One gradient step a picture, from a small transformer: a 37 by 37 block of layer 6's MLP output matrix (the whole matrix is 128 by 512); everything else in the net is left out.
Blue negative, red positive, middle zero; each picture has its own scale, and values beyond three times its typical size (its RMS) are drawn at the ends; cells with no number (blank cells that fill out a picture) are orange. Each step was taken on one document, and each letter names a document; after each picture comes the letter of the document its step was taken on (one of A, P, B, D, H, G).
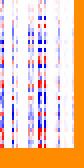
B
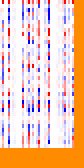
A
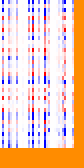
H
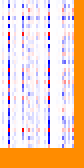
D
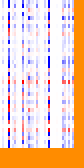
D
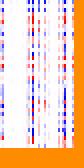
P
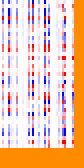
H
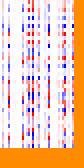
A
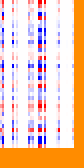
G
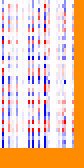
H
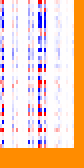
G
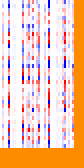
A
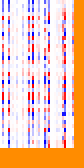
H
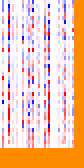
A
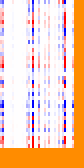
P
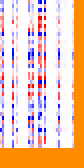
B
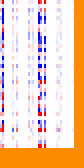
B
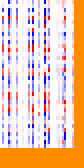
H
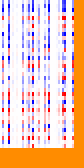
A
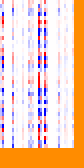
G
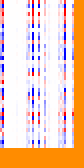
P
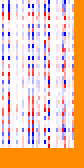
H
